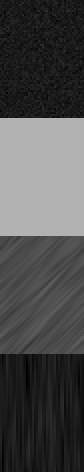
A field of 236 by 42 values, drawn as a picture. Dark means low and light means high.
It is made of 4 by 1 panels. Panel 1,1: very low, fine-grained, faint in contrast. Panel 2,1: high, flat. Panel 3,1: low, slanting up to the right, faint in contrast. Panel 4,1: very low, streaked downward, faint in contrast.
